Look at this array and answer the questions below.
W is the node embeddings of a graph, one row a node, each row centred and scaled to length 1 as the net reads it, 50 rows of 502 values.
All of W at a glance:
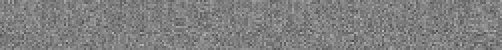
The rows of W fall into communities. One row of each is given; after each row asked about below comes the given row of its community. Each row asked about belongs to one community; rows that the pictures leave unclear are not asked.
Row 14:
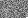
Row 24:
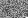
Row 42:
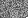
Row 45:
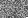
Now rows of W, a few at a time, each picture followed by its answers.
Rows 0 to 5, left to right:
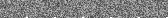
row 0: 14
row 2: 14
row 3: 45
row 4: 24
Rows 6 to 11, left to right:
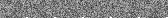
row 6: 45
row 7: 24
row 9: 24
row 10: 14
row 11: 45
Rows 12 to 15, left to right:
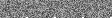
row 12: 24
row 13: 14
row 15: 42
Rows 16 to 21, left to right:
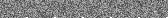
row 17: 14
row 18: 24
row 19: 24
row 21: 14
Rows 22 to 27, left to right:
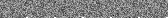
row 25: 24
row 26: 14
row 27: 14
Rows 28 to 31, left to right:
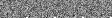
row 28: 42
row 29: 24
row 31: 24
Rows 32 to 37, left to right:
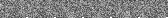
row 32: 45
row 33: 45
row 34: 42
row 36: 42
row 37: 45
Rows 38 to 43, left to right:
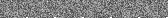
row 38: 42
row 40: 45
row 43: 42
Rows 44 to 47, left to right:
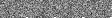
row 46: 45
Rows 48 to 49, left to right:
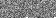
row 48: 14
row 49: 45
